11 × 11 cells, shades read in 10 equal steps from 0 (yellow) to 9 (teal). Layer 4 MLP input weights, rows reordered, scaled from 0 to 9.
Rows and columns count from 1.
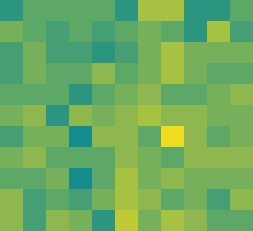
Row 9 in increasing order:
3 4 5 5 5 5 5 6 6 6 9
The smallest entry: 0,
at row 7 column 8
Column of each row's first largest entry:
1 9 5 1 4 3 4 3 4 2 5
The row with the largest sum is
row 1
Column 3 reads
6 7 7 6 6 8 5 6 5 6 4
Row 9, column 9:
5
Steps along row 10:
up down up down down up up down up down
